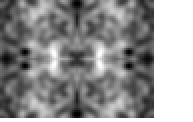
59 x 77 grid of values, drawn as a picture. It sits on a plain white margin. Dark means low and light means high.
No seam splits the table. Its left and right halves mirror each other, and so do its top and bottom. There are no lone odd cells. Stripes running up and down repeat 2 times from left to right. There is no overall slope. The ninth with the highest average is the centre.
